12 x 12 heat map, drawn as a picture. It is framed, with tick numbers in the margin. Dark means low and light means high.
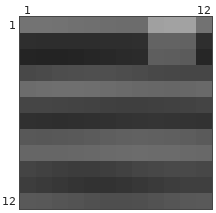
Ninth with the highest average: top right. Average level on the scale: 30%. Grain: streaks across. Stripes: horizontal, repeating 3 times. Odd patch: higher, in the top right.
